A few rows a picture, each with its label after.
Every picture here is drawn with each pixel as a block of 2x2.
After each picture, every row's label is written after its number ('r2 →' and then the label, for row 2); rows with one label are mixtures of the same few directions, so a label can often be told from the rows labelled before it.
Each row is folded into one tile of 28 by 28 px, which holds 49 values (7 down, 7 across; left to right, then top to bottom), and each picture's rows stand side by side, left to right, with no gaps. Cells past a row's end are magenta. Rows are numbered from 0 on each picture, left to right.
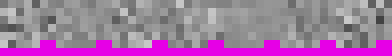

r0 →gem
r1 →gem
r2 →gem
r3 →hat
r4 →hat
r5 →hat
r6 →gem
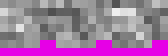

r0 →hat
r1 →hat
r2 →hat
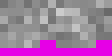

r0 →gem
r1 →hat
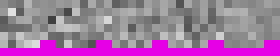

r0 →gem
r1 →gem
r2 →hat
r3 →hat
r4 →hat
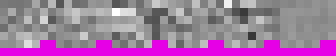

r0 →gem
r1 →hat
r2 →hat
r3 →gem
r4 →hat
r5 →hat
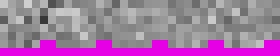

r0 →gem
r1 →hat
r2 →hat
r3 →gem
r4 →gem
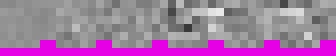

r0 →hat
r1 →hat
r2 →gem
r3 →hat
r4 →hat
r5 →hat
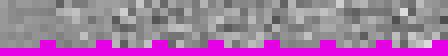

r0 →hat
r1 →hat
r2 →gem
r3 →gem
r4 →gem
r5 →hat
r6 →hat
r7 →gem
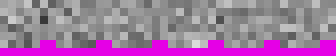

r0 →gem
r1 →gem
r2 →gem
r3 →gem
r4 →hat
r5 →gem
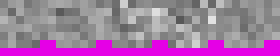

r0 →gem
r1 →hat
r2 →hat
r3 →gem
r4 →hat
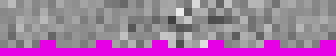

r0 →hat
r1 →gem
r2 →hat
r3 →gem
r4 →gem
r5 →hat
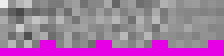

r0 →hat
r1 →gem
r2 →gem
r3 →hat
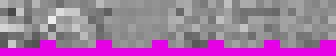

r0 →gem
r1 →hat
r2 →hat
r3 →gem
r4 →hat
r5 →gem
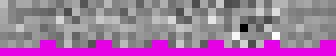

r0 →hat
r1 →gem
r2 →gem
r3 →gem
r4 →hat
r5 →hat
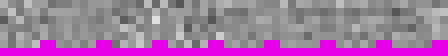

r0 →gem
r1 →hat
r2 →gem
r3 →hat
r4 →hat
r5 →hat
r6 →hat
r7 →hat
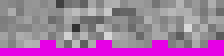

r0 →gem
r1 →hat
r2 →hat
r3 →hat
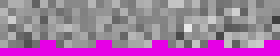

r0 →gem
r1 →gem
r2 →gem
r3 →hat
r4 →gem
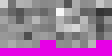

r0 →hat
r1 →hat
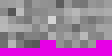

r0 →gem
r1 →hat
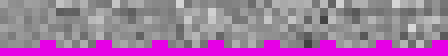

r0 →gem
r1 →hat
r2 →hat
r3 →hat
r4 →gem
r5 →gem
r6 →hat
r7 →hat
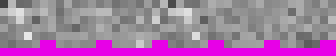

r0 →hat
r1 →hat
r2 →gem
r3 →hat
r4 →gem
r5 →gem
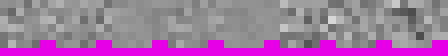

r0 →gem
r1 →gem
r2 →hat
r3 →gem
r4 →hat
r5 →gem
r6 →gem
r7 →hat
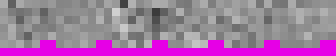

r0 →hat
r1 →gem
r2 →hat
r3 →gem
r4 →gem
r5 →hat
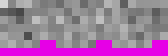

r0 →hat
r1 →gem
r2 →hat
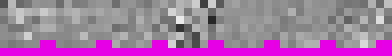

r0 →hat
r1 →hat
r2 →gem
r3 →gem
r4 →hat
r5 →gem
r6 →gem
